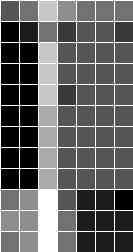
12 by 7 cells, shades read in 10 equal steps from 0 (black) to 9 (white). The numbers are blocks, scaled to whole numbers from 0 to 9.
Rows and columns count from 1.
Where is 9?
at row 10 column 3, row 11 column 3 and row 12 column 3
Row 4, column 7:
3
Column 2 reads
4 1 0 0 0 0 0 0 0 5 5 5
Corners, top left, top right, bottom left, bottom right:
3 4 4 1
